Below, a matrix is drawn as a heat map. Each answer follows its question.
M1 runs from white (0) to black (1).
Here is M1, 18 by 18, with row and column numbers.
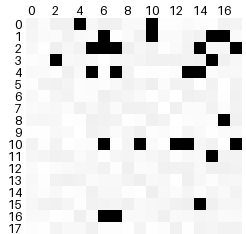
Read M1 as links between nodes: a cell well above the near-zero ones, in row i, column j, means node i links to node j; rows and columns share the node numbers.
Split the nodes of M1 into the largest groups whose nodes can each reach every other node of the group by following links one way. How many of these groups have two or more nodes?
0
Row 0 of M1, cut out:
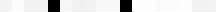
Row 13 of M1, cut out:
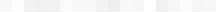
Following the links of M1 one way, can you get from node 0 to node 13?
yes
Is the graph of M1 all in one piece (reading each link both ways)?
yes
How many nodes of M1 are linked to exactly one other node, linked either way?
4
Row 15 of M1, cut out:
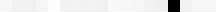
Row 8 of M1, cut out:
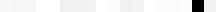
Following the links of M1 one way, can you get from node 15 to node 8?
no
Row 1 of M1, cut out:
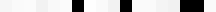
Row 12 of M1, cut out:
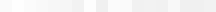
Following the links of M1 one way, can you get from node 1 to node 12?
yes
